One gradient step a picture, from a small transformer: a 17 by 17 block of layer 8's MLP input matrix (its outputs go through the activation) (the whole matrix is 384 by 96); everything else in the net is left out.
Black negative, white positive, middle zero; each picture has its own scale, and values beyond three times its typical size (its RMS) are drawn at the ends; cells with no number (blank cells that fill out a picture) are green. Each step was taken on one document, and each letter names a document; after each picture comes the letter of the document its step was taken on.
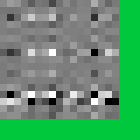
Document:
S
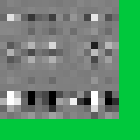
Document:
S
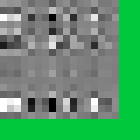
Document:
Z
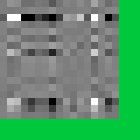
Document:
S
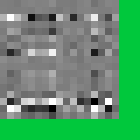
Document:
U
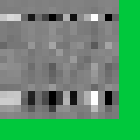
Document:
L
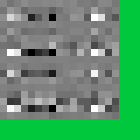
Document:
U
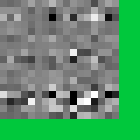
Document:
L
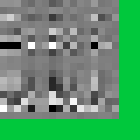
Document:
Z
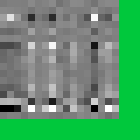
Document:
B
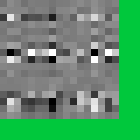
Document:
S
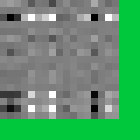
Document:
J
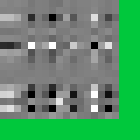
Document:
B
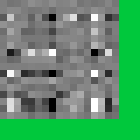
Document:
U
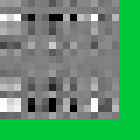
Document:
Z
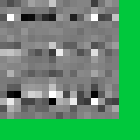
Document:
U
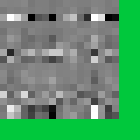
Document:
S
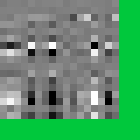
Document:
J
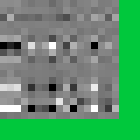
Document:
Z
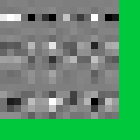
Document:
L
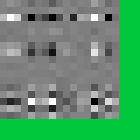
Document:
J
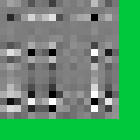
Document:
J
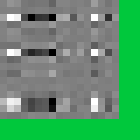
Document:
U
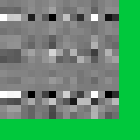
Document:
L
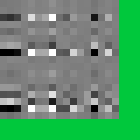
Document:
J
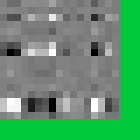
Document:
U
